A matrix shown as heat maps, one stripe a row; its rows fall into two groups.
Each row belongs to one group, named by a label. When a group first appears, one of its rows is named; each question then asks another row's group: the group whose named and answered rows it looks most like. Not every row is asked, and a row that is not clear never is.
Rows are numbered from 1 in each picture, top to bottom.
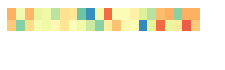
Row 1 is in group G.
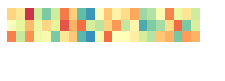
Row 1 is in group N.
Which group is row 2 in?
N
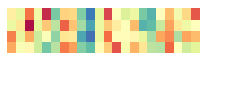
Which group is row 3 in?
G
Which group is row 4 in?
N
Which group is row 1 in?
G
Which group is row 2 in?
N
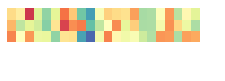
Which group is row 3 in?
G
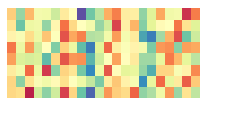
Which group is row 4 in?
G
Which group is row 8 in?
N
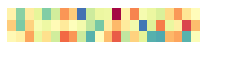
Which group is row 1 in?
N
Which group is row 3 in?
N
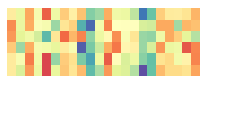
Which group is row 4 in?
G
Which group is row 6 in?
G
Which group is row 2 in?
G
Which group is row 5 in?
G
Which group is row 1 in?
G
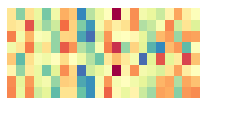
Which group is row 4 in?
N
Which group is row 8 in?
G
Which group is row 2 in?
N
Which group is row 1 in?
N
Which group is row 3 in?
G
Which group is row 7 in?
G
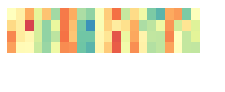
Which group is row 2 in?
N
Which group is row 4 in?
N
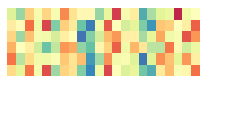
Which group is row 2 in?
G
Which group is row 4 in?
N
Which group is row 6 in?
G
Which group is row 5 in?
G
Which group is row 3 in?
G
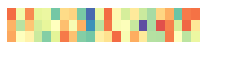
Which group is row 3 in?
N
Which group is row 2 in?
G
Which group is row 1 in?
G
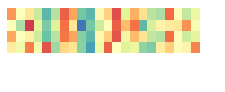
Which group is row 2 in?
N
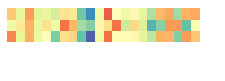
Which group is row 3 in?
G
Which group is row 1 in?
G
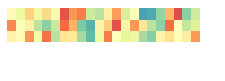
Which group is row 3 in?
G
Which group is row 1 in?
N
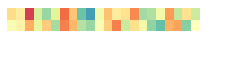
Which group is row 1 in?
N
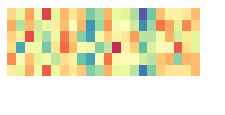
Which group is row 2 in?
G
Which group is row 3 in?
N
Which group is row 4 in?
N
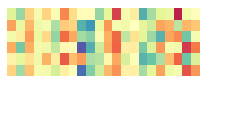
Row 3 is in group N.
